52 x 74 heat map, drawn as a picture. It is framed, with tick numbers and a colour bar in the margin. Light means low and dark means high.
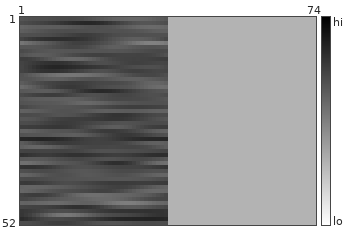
The table splits into one row of 2 panels. Panel 1,1: high, streaked across. Panel 1,2: low, flat.
